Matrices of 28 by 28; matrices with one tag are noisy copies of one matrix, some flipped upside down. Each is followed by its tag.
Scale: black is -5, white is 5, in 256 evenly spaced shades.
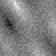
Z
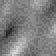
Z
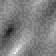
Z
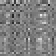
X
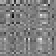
X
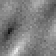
Z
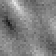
Z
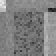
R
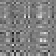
X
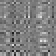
X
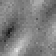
Z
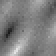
Z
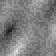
Z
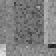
R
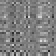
X
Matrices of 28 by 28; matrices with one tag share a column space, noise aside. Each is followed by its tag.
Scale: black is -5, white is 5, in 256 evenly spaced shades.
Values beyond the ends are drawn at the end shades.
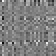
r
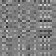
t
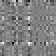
r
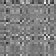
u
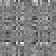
r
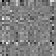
r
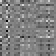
t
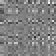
u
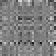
r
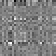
r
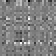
r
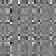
u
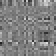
r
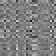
t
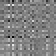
t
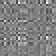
u
